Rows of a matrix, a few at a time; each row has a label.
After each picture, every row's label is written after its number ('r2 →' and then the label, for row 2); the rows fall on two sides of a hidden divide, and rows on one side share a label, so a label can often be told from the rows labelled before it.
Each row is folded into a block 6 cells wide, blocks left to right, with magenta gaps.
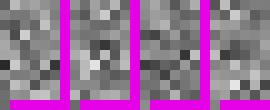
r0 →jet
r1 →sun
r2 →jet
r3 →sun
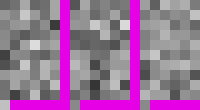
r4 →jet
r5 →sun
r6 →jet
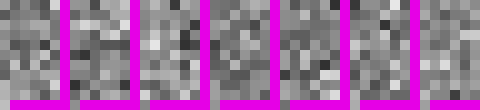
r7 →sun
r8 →sun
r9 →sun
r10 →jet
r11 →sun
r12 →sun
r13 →sun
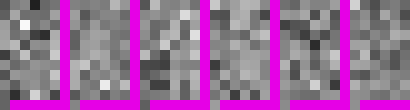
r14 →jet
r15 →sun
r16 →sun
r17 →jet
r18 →sun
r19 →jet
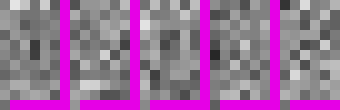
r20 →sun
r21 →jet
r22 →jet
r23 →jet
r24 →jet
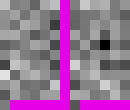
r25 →jet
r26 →sun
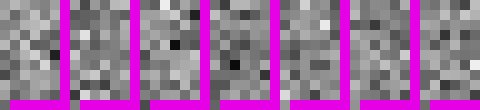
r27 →sun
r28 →sun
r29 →sun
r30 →sun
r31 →sun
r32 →jet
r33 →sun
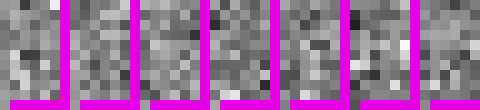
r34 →jet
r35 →sun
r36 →jet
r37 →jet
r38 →sun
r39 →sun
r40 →jet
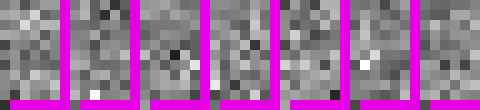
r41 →jet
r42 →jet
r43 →sun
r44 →sun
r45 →sun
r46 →jet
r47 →sun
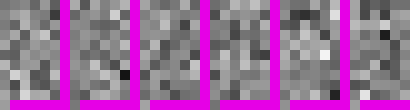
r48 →sun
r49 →sun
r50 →sun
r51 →sun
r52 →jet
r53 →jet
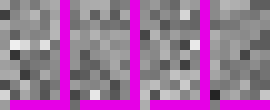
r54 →jet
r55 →jet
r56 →sun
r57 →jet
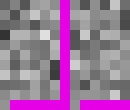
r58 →sun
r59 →sun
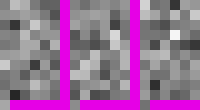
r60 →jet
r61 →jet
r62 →sun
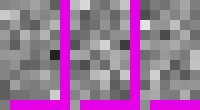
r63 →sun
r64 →jet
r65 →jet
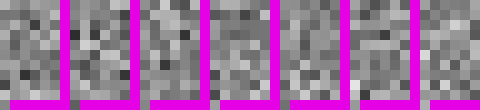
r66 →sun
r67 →sun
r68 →jet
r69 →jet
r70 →jet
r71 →jet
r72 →jet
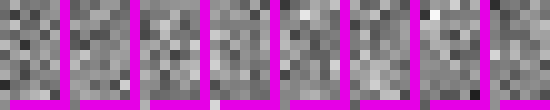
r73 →sun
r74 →sun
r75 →jet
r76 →sun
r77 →sun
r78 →sun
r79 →jet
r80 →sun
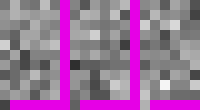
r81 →sun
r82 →jet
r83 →jet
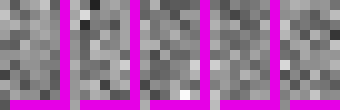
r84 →sun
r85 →sun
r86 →sun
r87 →sun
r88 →sun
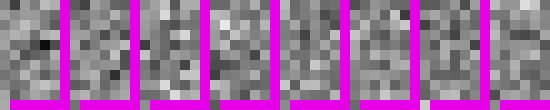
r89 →sun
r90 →jet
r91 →sun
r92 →jet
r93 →jet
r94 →sun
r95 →jet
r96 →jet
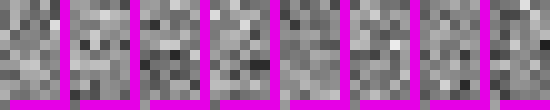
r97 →sun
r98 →sun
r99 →jet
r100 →jet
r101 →sun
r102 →jet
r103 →jet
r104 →jet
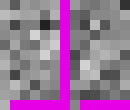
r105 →sun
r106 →jet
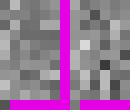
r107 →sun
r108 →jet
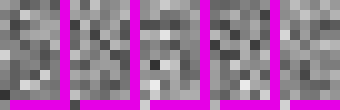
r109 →sun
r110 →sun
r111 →sun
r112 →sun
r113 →jet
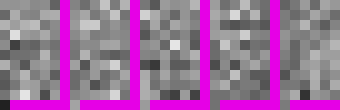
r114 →sun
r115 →jet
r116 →jet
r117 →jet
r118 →sun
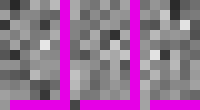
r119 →jet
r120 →jet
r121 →sun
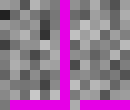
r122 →jet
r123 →jet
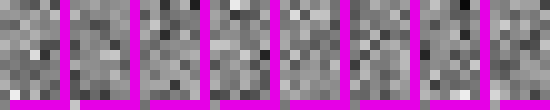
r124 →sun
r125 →sun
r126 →sun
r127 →jet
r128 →sun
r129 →jet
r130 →jet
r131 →sun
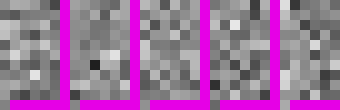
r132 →jet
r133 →sun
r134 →sun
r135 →jet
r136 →jet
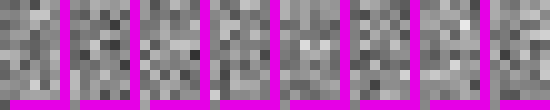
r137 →sun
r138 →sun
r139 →jet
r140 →sun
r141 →jet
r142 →jet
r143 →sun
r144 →sun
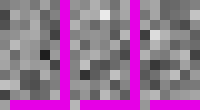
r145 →jet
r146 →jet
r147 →sun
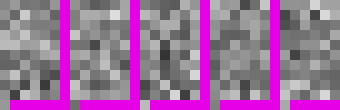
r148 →jet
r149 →sun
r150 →jet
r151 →jet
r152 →jet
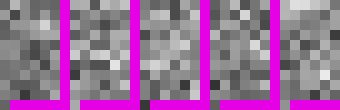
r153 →sun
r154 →jet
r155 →jet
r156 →jet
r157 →jet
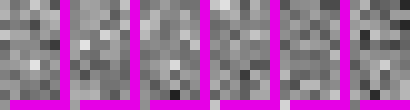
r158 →sun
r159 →jet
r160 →sun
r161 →sun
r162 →jet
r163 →sun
